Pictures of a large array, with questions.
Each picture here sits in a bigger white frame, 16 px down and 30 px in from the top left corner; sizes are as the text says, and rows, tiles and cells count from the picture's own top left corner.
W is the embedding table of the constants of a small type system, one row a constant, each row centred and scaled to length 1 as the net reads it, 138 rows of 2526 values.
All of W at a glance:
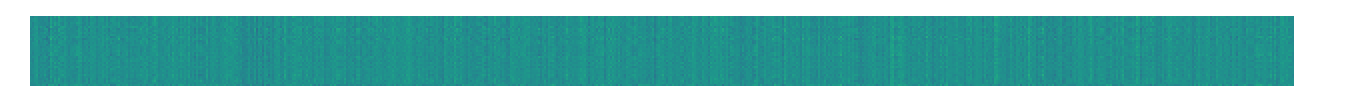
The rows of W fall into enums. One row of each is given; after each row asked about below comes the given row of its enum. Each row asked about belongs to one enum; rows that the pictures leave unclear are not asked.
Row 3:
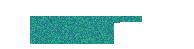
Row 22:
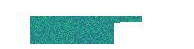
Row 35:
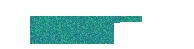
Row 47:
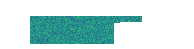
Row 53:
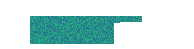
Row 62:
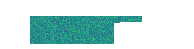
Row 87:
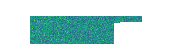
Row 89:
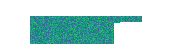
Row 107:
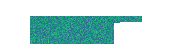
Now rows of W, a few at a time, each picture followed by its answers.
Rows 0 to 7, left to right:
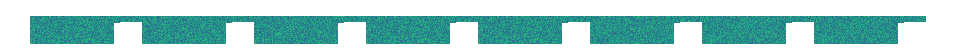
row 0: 3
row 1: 89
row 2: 107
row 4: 3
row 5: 47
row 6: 53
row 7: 53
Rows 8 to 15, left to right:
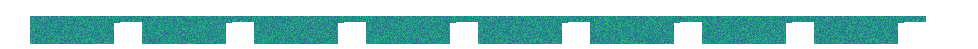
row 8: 3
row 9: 47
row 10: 53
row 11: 53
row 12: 3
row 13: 35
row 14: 89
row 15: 3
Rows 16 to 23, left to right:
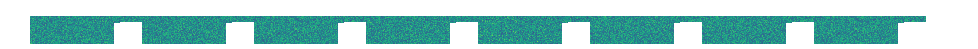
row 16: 3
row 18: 47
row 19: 89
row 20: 87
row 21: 22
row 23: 47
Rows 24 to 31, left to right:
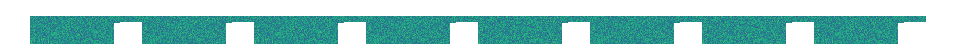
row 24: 107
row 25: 53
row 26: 107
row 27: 53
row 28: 3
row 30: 3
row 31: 107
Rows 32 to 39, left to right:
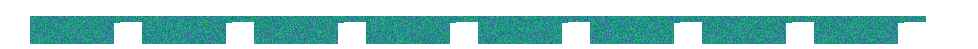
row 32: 53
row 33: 22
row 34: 107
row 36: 47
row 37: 89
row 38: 53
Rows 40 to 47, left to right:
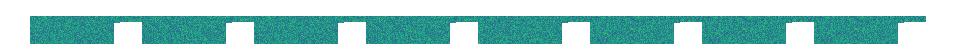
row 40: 22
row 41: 62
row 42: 22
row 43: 62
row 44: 3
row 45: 47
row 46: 47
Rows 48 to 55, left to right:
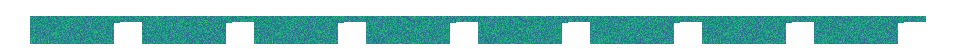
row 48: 107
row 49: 22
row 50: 107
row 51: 47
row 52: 47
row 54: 107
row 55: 53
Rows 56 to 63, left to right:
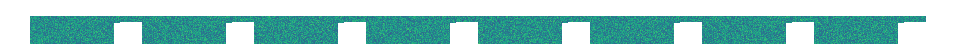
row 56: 53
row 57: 62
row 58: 22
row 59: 47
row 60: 3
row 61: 53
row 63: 89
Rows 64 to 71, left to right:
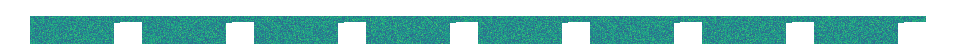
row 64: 89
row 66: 62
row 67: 35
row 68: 89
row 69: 62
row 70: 89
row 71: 22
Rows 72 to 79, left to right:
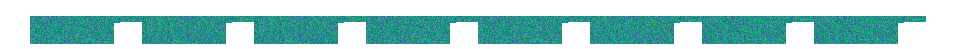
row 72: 3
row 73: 35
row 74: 35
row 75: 3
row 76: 3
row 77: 22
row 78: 62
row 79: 62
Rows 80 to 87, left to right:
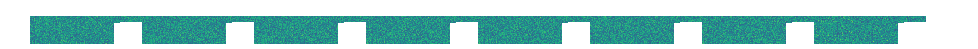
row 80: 35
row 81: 53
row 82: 53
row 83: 107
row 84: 107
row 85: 22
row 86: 3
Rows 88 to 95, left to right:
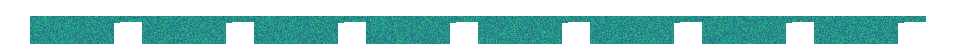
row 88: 22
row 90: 22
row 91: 35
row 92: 107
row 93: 89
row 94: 47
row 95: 3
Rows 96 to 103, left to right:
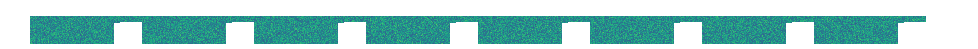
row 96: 107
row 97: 53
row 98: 47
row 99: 35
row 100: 89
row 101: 89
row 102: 22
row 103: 62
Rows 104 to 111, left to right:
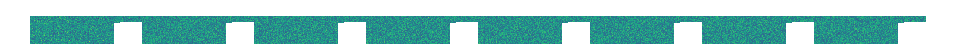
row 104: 87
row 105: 53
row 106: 89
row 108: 107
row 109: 53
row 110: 22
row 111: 47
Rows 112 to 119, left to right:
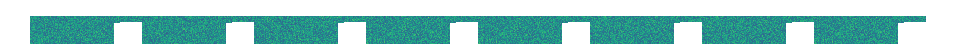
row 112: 53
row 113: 47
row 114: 62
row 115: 107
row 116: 107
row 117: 22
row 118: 22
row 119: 107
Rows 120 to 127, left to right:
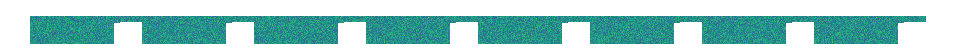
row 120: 47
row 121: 3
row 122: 22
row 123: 107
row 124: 89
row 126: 3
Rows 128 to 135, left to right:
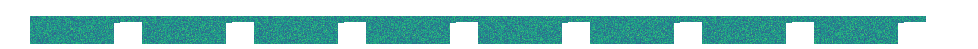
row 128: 47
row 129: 89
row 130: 89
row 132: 62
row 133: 53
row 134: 89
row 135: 107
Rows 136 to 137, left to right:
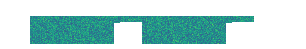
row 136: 62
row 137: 35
